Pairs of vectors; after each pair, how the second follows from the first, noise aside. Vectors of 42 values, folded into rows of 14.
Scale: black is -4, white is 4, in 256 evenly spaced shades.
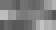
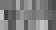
sign-scrambled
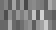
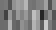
sign-scrambled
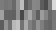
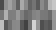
wrapped around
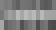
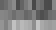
wrapped around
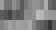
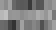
wrapped around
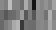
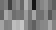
sign-scrambled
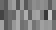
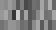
wrapped around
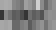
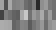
sign-scrambled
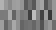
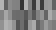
wrapped around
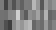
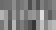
wrapped around
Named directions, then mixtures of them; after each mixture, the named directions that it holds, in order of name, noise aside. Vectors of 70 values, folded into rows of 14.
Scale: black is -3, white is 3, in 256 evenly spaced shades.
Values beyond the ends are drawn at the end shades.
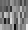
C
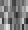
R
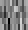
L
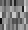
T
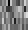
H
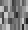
R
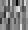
H, L, T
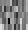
C, L, R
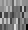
C, T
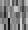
L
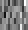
H, L, T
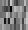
C, H, L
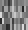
R, T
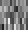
C, L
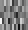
L, R, T
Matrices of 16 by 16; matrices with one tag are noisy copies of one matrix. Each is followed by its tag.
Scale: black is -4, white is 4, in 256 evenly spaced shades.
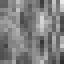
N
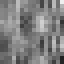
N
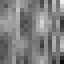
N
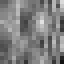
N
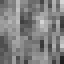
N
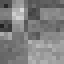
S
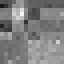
S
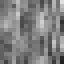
N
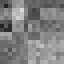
S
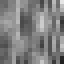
N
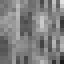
N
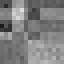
S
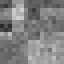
S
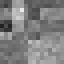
S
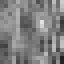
N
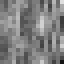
N
